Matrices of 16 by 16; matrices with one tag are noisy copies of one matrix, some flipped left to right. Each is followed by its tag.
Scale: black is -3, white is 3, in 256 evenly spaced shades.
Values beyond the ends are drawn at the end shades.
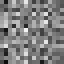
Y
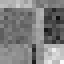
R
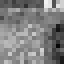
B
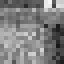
B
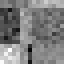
R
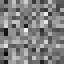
Y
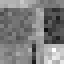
R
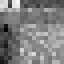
B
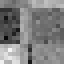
R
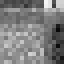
B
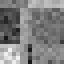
R
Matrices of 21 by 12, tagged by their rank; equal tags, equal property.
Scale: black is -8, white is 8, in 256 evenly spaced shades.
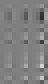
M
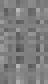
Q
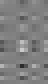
M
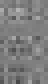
Q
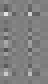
M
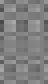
M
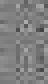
Q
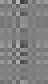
M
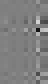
M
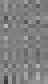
Q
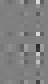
M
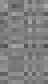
Q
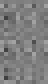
Q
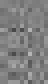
Q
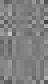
Q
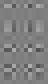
M
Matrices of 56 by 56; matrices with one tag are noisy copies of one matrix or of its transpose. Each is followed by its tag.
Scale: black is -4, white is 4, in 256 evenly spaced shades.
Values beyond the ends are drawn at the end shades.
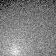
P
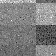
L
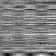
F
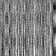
F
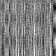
F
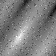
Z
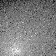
P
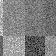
L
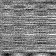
F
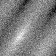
Z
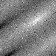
Z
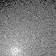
P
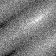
Z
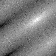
Z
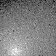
P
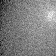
P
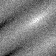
Z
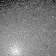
P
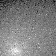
P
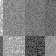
L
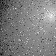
P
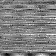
F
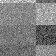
L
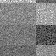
L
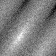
Z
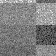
L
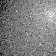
P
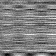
F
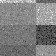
L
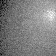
P
